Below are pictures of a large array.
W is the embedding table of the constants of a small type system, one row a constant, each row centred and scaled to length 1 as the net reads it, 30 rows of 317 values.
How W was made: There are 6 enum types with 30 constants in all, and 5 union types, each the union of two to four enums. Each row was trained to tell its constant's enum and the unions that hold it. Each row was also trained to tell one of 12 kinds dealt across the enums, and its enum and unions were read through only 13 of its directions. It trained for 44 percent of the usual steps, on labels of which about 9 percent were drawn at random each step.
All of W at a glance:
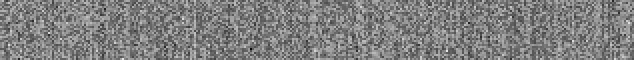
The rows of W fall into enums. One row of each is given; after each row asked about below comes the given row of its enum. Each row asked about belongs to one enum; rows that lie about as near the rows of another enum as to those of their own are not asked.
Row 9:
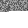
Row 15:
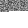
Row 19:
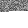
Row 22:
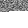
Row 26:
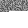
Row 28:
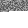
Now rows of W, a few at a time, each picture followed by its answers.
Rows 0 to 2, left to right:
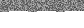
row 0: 15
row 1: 22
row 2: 19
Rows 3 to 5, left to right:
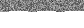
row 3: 9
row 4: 15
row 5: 26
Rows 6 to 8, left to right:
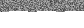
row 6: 28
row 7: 19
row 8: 9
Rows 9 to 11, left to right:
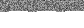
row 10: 9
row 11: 28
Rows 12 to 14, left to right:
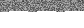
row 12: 28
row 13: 22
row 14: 19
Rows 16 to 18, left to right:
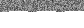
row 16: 15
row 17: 9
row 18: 26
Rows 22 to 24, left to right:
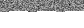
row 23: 26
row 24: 9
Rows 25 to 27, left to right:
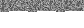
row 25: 15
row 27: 15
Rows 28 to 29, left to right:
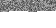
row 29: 26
